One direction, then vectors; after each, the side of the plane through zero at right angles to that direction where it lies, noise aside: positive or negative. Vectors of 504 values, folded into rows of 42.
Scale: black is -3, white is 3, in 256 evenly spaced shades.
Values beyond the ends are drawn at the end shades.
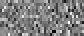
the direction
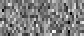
negative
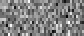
positive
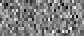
negative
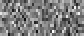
negative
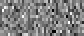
positive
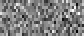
negative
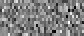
positive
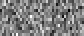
positive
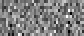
negative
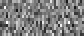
positive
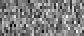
negative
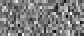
positive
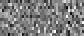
negative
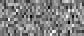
negative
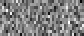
positive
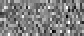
positive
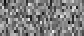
negative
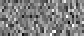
negative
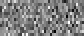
positive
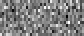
positive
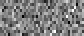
negative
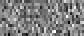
negative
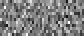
positive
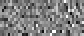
negative
